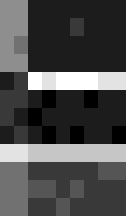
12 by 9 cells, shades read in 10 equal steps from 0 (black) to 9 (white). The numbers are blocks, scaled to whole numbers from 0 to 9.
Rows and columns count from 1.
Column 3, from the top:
1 1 1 1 9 1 0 1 7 2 3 2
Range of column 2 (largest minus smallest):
7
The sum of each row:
17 18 16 17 63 9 9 7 65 24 25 23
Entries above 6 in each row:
0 0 0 0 7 0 0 0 9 0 0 0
